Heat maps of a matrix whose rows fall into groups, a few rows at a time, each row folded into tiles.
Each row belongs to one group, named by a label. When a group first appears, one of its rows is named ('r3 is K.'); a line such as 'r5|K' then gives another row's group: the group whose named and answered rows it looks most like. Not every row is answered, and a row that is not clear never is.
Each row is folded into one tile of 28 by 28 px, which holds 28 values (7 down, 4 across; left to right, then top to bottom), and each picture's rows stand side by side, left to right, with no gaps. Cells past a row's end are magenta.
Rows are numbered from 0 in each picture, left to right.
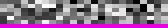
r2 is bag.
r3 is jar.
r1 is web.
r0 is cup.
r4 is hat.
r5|jar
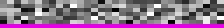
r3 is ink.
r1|hat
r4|jar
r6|hat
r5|bag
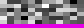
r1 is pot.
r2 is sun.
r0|pot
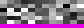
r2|web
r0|hat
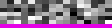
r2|web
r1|jar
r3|cup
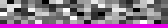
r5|sun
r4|cup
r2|sun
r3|web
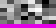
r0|pot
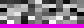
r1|bag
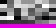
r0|web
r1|web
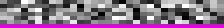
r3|web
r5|cup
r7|web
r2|ink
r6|web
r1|ink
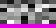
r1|bag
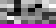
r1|web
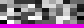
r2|pot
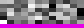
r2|cup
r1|pot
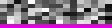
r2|jar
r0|ink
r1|sun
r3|pot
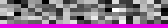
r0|sun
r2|pot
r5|ink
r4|ink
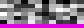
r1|jar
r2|cup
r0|hat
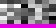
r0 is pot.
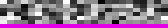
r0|pot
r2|ink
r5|bag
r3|bag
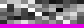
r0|web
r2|hat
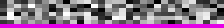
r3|jar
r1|pot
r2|pot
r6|web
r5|ink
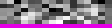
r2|jar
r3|sun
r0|bag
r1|cup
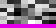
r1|sun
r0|jar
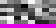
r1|sun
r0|ink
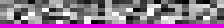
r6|jar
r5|bag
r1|cup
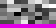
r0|bag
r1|web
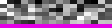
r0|sun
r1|cup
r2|bag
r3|cup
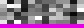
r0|pot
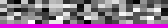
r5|ink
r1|jar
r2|pot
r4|hat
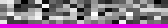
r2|cup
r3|bag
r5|sun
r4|hat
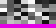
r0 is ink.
